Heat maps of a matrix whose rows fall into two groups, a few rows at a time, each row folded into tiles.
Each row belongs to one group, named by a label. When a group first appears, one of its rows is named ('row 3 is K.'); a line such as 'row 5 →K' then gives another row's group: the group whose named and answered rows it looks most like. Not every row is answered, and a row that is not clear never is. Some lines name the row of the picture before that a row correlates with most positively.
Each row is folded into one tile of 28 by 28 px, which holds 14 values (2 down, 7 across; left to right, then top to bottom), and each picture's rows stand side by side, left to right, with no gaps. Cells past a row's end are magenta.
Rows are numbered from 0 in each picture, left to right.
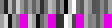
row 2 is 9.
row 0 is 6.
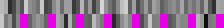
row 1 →9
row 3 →9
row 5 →9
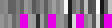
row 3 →9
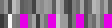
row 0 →9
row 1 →6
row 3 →6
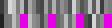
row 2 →9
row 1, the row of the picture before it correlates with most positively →2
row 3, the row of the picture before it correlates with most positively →0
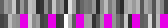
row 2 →9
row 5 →9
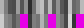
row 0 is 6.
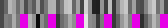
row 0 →6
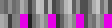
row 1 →6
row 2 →6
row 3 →6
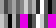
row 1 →9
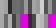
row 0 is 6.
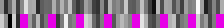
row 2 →9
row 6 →6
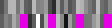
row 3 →9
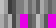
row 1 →9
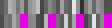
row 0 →6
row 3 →9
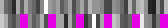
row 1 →9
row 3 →9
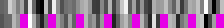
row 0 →6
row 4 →6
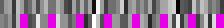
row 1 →9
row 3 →9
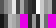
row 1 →6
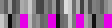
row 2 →6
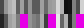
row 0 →6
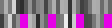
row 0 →9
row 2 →9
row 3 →6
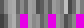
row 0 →6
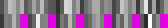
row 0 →6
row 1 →9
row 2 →6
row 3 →6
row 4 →6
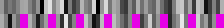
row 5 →9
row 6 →6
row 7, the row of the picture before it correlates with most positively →5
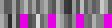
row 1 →9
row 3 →9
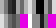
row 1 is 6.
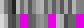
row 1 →6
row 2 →6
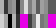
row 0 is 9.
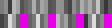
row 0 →9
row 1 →9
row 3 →9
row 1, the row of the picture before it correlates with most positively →1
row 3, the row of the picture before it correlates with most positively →1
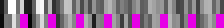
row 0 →6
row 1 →6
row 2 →6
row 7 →6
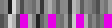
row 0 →9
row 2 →9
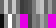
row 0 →9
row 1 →6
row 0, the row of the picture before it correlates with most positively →0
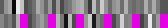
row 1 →6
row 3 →6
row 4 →9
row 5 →9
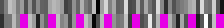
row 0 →6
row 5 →9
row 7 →9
